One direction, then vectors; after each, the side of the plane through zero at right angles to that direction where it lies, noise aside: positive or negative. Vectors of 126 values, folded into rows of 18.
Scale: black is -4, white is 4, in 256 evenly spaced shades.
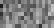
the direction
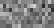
negative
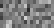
positive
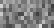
negative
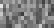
negative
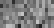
positive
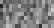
positive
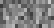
positive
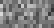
negative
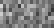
negative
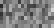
positive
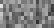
negative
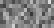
positive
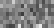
negative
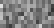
negative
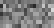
positive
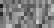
positive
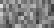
negative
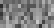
positive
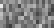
negative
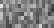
negative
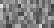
negative
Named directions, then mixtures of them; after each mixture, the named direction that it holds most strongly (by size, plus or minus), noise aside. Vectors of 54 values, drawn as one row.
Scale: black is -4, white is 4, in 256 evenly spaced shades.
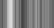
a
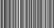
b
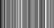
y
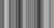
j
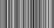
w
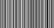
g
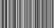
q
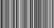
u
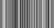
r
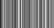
y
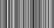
w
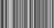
u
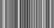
r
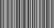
b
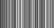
y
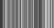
y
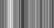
a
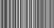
b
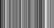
y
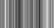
j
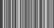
y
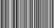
u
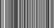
r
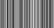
w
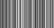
q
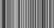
r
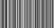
q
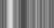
a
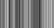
j
